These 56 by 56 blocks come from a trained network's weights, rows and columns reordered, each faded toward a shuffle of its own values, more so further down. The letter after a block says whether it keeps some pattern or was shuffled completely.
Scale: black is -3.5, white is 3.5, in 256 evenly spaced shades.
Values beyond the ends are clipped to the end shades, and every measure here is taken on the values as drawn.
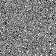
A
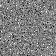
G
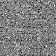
A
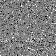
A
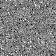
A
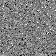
G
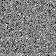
A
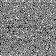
A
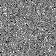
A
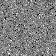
G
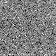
A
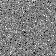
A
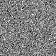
G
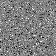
G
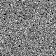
G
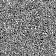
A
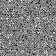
A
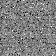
A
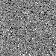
G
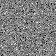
G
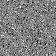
G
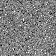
G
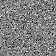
A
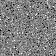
G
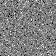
G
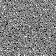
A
